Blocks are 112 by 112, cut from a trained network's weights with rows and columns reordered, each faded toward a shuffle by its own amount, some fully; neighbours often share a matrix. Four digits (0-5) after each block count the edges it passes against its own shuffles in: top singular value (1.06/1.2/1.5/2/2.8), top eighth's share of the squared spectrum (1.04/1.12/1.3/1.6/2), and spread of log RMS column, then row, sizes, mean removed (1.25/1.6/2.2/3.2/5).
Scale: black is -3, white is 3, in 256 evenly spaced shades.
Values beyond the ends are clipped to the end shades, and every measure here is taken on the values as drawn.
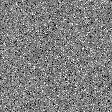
0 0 0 0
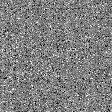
1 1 0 2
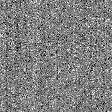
2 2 0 2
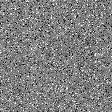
0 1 0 0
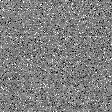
1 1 0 0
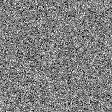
2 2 0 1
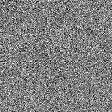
3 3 1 2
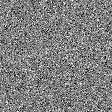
0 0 0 0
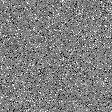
0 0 0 0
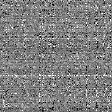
3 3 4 2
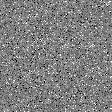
0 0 0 0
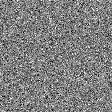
2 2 0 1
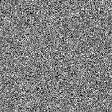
3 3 1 2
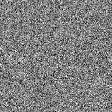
3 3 1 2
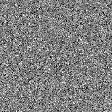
2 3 1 1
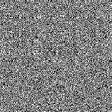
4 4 1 2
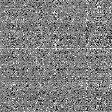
3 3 3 2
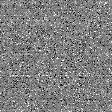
2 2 2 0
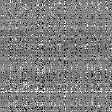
4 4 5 3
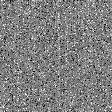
2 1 0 1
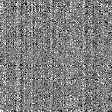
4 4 1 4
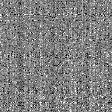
3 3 0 3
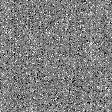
2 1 0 1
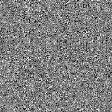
3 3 2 2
